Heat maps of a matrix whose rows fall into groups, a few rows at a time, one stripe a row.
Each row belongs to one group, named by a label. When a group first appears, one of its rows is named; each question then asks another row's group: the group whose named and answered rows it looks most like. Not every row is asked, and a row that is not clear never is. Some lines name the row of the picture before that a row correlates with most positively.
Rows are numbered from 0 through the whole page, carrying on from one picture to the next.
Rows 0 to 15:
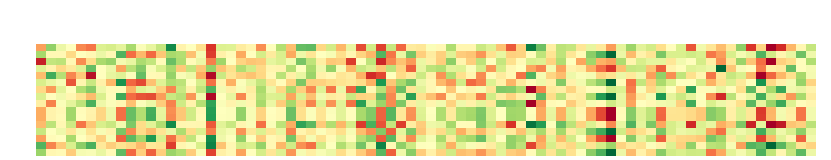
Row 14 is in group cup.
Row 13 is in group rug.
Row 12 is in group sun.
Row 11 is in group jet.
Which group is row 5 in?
sun
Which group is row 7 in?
sun
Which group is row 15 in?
sun
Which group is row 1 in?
sun
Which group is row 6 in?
cup
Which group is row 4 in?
jet
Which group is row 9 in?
rug
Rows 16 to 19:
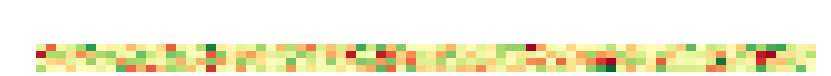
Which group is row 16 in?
cup
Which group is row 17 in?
jet
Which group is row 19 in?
sun
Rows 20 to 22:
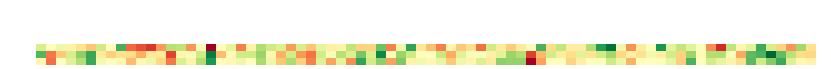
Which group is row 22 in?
cup
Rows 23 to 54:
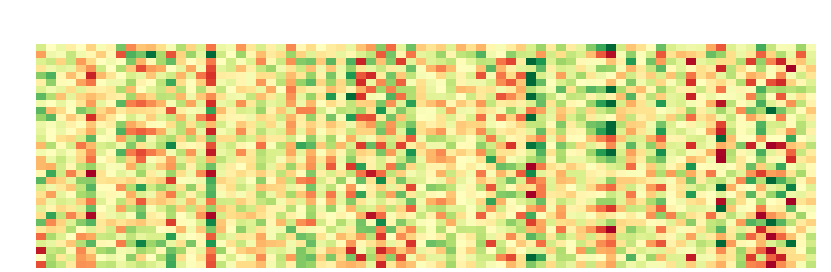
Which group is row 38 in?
sun
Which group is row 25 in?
jet
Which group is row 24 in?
rug
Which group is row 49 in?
rug
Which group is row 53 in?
jet
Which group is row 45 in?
sun
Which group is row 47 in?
jet
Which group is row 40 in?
cup
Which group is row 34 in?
sun
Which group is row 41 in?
jet
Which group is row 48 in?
cup
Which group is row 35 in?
sun
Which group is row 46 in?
rug
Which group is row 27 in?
jet
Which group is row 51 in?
rug
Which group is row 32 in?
cup
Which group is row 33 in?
jet
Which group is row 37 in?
jet
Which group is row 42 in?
cup
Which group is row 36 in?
rug
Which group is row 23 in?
sun
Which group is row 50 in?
jet
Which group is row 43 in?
rug
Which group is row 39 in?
sun
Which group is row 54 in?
jet
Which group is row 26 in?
sun
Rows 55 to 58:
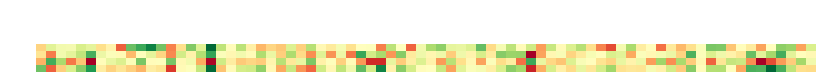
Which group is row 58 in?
cup
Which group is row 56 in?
cup
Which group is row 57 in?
jet
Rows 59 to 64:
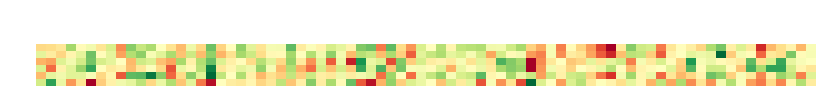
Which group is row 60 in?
rug
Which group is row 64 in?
jet
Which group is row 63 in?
rug
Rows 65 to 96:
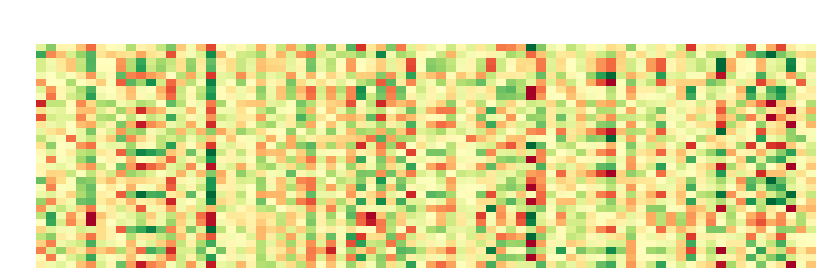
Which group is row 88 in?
sun
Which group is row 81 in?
cup
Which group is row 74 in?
sun
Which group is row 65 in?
jet
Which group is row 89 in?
jet
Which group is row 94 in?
sun
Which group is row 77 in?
rug
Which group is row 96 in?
sun
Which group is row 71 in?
cup
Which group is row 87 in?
cup
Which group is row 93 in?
cup
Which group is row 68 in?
rug
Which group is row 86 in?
rug
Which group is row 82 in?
sun
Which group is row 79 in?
jet
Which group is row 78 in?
sun
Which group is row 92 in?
jet
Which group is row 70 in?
rug
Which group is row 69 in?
sun
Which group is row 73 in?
jet
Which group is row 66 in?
cup
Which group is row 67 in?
rug
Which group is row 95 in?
cup
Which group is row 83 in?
rug
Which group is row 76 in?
sun
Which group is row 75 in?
jet
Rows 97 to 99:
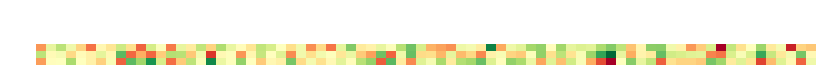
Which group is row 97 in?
sun
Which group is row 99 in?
rug
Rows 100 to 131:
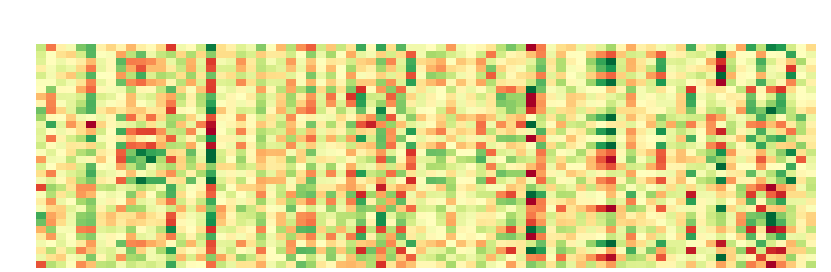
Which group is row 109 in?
cup
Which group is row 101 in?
rug
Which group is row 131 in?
jet
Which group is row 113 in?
cup
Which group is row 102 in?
sun
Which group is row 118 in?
cup
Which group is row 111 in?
jet
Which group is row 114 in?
sun
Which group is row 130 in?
rug
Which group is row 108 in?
cup
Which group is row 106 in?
jet
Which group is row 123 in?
rug
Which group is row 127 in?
cup
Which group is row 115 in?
rug
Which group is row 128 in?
sun
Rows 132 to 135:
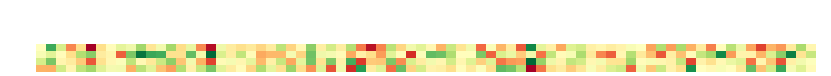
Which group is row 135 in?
cup
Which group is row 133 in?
rug
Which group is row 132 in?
jet
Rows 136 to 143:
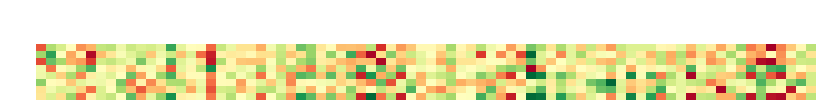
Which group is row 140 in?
jet
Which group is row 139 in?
cup
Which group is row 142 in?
sun
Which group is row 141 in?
sun
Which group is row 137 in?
jet
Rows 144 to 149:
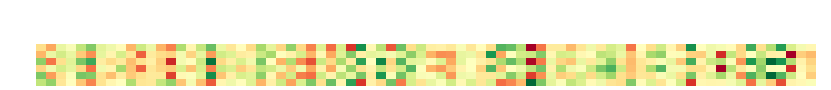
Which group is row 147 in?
sun
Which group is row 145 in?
sun
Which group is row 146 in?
cup
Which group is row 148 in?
cup
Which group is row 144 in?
cup
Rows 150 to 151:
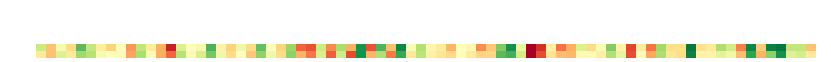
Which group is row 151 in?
cup
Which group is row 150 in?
cup
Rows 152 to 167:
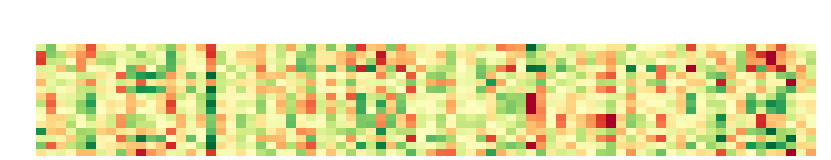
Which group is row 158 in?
rug
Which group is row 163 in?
rug
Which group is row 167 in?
sun
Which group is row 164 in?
cup
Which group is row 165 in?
rug
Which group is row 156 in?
rug
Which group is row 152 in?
jet
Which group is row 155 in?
jet
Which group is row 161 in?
cup
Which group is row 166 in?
cup
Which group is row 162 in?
rug
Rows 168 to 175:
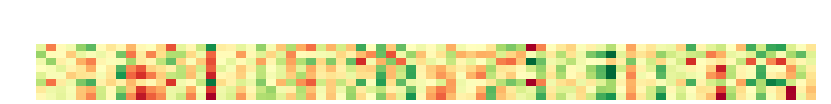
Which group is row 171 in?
sun
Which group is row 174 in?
sun
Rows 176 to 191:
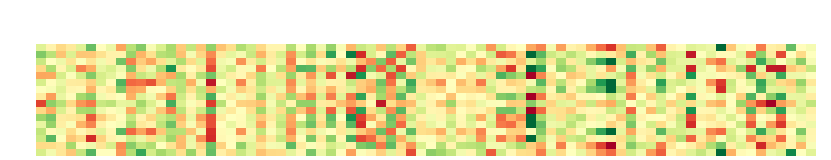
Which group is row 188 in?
sun
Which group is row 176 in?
rug
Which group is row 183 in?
cup
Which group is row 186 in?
jet
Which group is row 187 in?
jet
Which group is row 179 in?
jet
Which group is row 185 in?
cup
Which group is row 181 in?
sun
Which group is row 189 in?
jet
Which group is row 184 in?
jet
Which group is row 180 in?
cup
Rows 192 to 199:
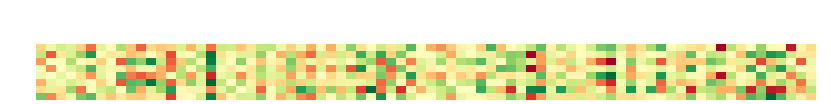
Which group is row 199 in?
cup
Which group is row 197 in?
rug
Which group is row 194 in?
rug
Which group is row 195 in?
cup
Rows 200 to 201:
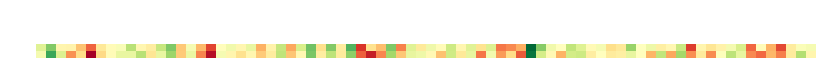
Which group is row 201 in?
jet
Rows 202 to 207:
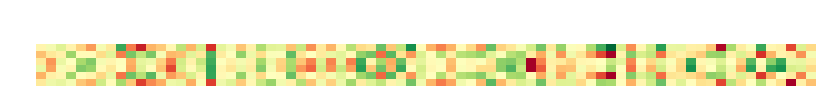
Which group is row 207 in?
sun
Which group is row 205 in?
cup
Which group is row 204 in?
cup
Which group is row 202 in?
sun
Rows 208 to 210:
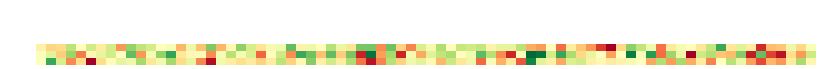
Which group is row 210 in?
jet
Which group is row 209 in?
jet
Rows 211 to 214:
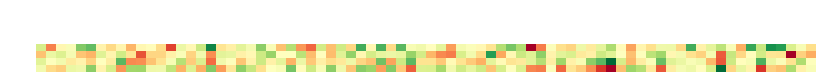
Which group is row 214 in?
rug
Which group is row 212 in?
sun
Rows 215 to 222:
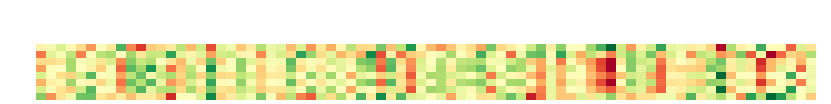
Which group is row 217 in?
rug
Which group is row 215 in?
sun
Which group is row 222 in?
cup
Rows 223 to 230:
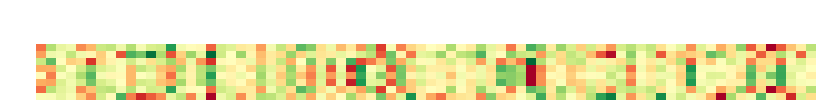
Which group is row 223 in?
jet
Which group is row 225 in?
jet
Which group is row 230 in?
sun
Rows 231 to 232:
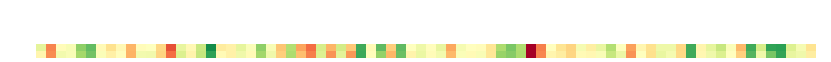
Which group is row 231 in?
cup
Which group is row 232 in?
cup
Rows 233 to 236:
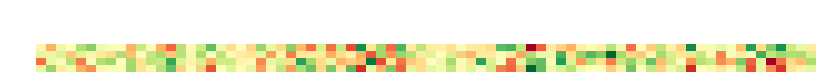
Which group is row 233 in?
cup
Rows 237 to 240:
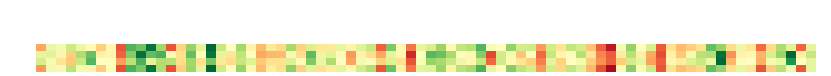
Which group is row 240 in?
rug
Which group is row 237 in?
rug
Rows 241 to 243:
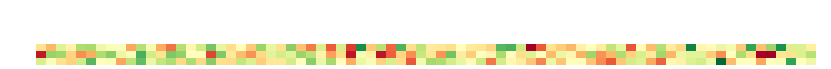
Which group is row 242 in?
jet
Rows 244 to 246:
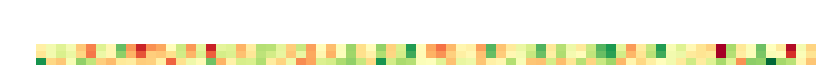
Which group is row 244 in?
sun
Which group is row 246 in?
cup
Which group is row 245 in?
sun
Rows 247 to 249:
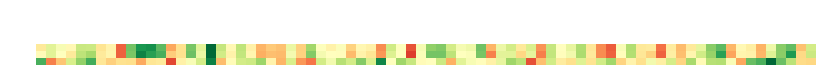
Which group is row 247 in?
rug
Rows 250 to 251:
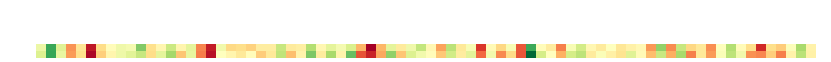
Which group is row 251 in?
jet
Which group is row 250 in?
jet
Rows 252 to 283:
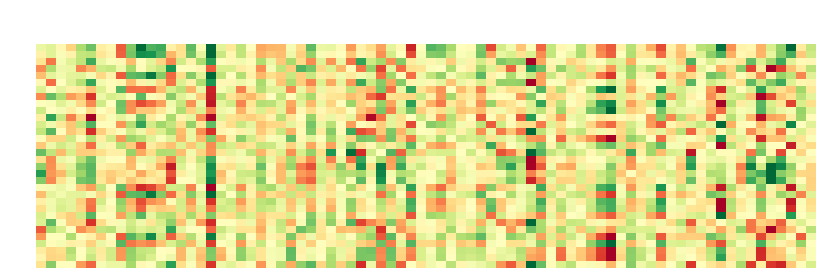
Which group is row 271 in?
cup
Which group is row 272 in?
sun
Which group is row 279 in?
rug
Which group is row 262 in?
jet
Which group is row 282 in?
rug
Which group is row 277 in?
jet
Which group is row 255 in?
jet
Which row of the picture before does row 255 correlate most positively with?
251
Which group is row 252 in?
rug
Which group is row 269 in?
cup
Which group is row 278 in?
jet
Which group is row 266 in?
sun
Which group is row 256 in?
rug
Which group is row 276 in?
rug
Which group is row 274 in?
sun
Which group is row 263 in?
rug
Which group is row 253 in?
rug
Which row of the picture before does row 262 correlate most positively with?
250
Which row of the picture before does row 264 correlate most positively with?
251
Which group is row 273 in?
rug
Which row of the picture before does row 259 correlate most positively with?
250
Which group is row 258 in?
sun
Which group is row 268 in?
cup
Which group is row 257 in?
cup
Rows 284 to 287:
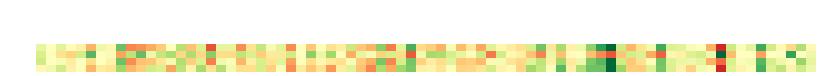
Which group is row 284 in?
sun
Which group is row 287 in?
sun
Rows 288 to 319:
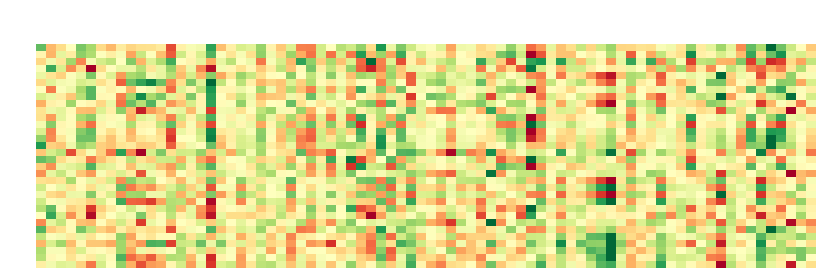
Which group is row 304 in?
jet
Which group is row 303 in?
sun
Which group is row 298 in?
cup
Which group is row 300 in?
cup
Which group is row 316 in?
sun
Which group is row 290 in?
jet
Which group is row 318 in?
sun
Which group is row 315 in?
sun
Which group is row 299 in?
jet
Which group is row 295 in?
rug
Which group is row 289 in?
cup
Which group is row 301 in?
cup
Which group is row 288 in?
cup
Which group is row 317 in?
sun
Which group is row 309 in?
rug
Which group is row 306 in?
sun
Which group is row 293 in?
rug
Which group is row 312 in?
jet
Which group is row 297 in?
sun
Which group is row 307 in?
rug
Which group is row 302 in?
cup
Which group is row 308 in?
sun
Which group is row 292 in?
rug
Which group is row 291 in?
jet
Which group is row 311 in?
jet
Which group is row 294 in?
cup
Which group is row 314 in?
cup
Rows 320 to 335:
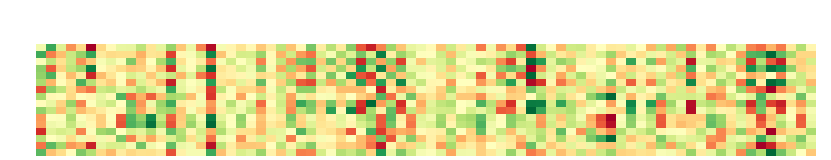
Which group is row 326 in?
jet
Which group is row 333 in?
sun
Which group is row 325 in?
cup
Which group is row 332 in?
jet
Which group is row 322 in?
jet
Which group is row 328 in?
jet
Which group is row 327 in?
sun
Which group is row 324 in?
jet
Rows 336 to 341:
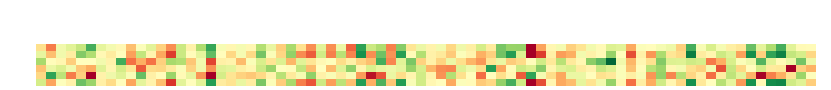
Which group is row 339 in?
sun
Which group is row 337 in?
cup
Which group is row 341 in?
cup
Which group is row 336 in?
cup
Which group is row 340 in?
jet
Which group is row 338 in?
sun
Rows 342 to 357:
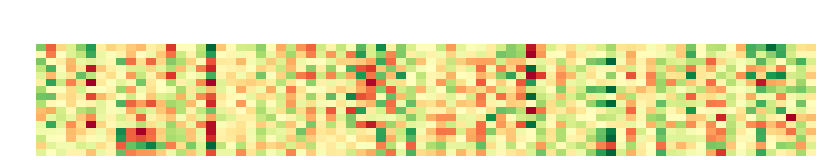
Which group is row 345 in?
jet
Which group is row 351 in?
cup
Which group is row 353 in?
jet
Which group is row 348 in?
sun
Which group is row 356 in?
rug
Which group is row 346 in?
cup
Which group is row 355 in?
sun
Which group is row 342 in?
cup
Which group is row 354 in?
sun
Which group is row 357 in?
sun
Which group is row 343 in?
cup
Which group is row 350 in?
sun
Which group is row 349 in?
jet
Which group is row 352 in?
sun
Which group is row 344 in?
sun
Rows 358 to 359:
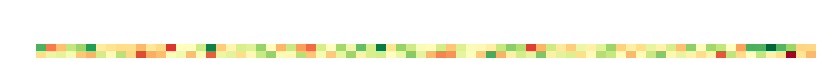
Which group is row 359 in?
sun
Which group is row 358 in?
cup
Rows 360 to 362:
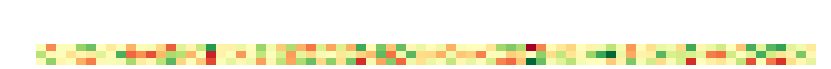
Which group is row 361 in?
sun
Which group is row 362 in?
jet
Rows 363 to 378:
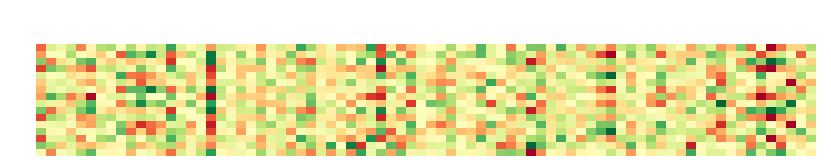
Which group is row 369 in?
rug
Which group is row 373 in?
jet
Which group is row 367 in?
sun
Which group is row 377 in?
jet
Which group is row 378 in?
cup
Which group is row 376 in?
jet
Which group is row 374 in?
sun
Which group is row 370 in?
jet
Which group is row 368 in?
sun
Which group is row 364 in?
rug
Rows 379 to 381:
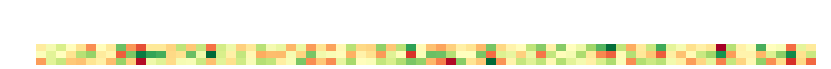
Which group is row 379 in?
sun
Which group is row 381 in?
sun
